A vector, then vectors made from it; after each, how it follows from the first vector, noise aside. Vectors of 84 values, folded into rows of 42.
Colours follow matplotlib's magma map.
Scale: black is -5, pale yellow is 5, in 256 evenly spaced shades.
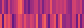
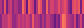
reversed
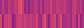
shrunk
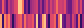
scaled up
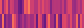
negated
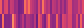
negated
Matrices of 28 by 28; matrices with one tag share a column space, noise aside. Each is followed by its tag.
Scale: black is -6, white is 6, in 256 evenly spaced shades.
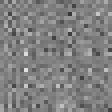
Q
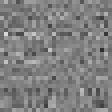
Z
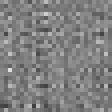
Q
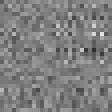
Z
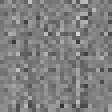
Q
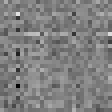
Q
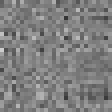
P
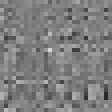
P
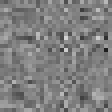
P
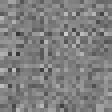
Q
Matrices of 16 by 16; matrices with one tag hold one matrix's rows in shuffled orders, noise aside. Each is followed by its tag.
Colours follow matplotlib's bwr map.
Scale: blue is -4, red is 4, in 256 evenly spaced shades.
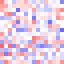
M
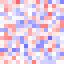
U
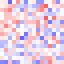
U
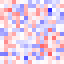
U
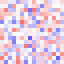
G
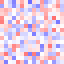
G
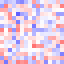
M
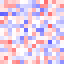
U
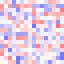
M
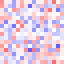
G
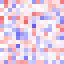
M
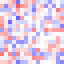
M
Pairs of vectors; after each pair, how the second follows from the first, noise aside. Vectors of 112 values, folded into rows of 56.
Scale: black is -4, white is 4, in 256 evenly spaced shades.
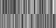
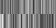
reversed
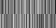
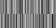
shuffled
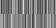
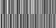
shuffled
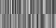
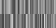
reversed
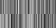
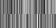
reversed
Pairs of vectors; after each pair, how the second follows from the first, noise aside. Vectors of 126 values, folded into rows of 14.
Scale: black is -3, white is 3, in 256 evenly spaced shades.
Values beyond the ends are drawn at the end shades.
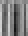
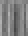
shrunk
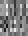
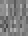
shrunk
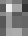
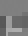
partly zeroed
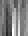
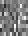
shuffled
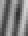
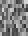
shuffled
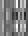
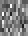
shuffled
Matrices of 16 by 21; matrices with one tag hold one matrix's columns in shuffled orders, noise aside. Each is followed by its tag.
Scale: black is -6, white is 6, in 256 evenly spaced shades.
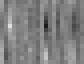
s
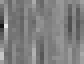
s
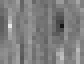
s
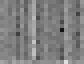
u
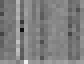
u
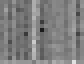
u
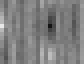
s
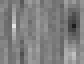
s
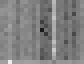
u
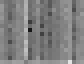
u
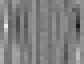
s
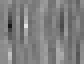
s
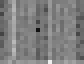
u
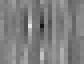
s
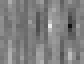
s
